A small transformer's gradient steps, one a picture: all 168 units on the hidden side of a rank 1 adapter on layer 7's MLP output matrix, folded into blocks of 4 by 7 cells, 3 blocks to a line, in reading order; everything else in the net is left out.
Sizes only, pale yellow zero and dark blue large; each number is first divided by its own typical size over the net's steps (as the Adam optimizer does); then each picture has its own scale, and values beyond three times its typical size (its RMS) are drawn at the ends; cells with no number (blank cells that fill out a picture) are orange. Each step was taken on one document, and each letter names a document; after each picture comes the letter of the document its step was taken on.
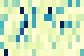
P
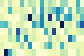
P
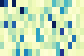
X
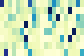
P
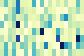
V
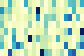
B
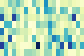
B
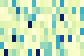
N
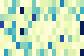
N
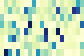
N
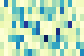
X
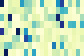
P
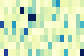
N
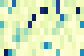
N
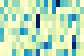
X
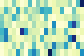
X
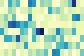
B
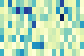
B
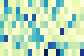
X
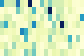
P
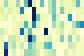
P
